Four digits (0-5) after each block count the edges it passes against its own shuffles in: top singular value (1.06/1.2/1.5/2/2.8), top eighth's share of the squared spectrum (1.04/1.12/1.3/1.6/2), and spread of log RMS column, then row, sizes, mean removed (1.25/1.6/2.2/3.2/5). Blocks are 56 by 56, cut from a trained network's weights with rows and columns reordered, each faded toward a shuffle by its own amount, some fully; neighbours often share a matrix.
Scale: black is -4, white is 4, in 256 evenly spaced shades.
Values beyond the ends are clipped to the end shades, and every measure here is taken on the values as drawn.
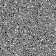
0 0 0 0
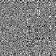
3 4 2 2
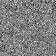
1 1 0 0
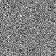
3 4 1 1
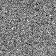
0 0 0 0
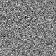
3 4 1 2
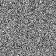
0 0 0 0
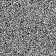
1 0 0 0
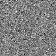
2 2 0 0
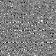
3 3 0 2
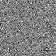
2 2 0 1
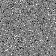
1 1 0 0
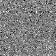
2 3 1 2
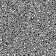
1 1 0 0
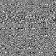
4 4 1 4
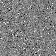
0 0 0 0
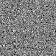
2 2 0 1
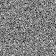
2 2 0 0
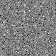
0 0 0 0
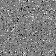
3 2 0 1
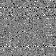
4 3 0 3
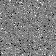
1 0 0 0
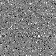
2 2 0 1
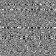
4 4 0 3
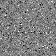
2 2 0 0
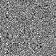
3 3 1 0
